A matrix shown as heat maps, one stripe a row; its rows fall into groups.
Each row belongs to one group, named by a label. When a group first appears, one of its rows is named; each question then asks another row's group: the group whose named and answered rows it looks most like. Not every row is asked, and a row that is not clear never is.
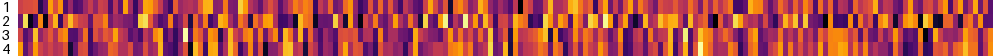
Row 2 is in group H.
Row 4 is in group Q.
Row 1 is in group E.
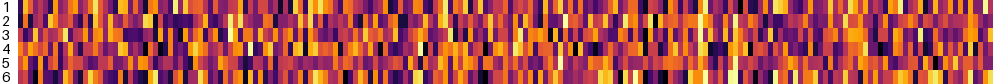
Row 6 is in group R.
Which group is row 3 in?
Q
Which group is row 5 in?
H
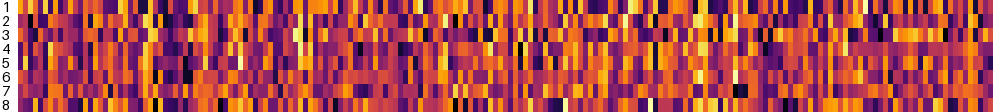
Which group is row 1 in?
R
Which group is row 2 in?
Q
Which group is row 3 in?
R
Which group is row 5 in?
H
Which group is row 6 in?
Q
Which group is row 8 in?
Q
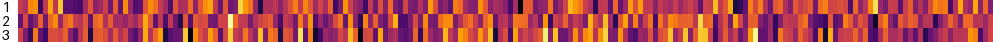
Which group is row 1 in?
E
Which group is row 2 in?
H
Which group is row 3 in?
Q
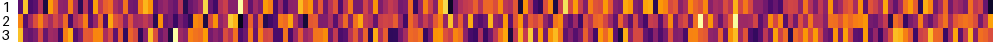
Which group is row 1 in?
H
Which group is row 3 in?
R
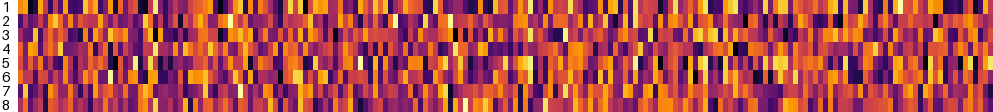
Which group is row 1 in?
R
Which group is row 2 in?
H
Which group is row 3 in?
Q
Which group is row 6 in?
R
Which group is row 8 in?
H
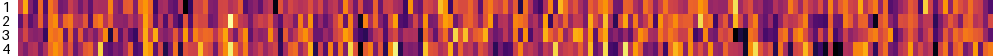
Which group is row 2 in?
H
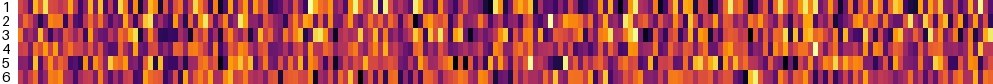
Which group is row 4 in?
R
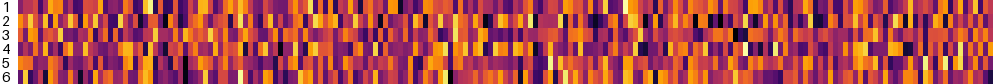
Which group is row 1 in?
E
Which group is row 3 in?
E
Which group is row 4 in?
R
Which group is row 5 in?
E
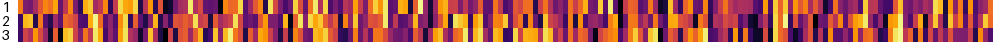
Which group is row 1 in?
R
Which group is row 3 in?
R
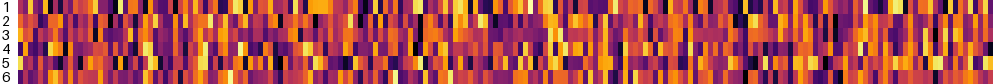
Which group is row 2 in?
E
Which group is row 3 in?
E
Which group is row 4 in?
H
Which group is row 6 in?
H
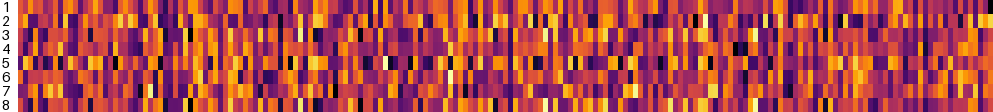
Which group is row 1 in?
R
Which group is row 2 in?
R
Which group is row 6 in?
Q
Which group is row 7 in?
E
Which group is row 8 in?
Q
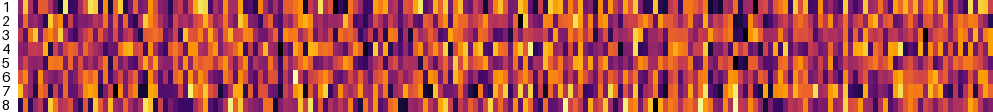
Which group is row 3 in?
E
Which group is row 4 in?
R
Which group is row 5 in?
H
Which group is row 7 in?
R
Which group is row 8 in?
H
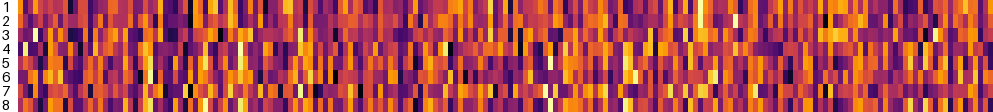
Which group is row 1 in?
Q
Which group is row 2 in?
Q
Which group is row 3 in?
Q
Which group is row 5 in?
E
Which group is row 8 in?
E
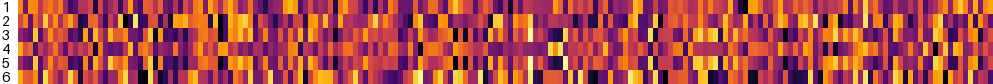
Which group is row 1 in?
E
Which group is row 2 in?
R
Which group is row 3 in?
Q
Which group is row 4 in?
E
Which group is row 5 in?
Q
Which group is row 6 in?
R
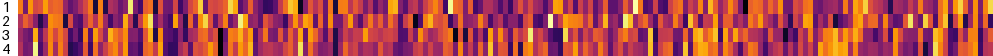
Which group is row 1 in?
E
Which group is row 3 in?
Q
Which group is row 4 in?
Q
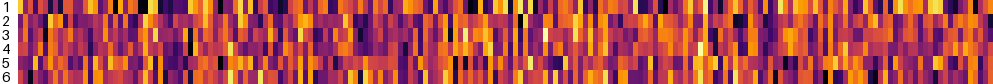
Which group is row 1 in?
R
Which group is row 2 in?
H
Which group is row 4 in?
H
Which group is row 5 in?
Q
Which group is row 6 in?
Q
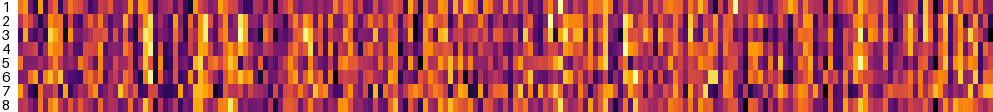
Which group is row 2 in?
E
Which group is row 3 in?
H
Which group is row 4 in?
E
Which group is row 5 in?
Q
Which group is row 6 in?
E
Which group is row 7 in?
R
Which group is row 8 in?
H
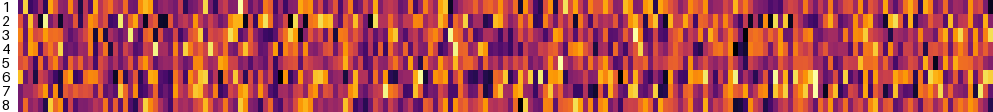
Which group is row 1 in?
H
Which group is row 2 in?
R
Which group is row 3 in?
E
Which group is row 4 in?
E
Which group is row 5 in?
H
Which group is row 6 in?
R
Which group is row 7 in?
R
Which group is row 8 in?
H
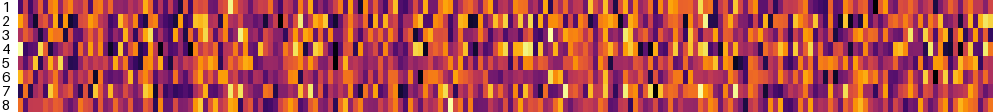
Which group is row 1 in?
H
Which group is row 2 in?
R
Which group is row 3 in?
E
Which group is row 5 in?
Q
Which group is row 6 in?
E
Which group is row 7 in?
H
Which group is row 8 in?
Q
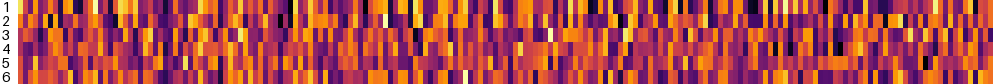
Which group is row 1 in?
R
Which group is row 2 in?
R
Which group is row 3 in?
E
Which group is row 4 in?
Q
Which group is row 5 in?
Q
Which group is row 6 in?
R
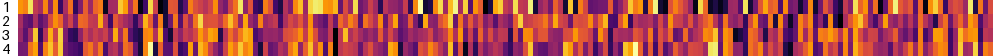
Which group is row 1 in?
R
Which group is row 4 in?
E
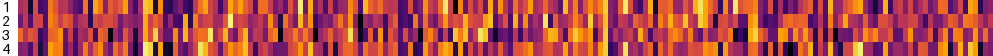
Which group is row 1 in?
Q
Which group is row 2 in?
H
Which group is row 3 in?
E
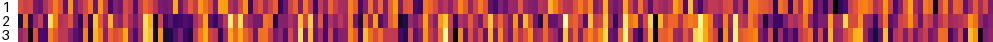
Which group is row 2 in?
H
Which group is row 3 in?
Q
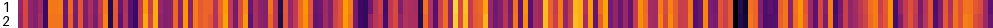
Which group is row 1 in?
H
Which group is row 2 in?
H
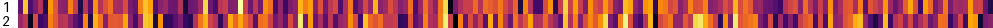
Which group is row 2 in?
Q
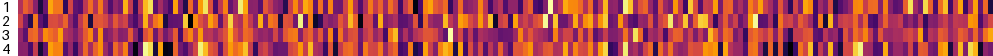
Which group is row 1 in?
E
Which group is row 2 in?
Q
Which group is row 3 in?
E
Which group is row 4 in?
Q
